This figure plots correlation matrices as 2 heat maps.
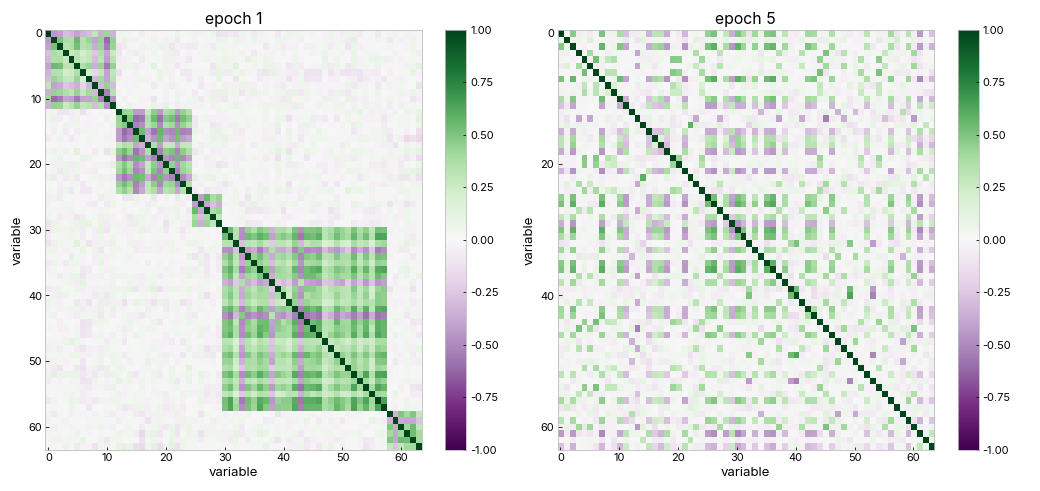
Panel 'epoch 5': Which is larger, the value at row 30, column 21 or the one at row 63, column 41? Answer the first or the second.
the second
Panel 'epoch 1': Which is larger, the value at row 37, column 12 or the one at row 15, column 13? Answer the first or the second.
the first
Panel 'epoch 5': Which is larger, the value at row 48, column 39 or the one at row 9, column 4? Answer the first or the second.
the second
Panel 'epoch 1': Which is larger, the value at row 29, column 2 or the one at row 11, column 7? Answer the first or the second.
the second
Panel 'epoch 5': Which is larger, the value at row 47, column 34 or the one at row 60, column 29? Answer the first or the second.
the first
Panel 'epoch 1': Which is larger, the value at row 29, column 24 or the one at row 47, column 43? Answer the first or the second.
the first
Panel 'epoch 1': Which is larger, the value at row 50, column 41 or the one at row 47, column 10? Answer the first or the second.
the first
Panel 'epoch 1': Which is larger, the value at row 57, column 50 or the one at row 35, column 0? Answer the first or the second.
the first
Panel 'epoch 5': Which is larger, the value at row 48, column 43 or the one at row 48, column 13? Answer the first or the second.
the first
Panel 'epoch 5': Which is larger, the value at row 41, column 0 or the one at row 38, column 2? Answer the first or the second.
the second
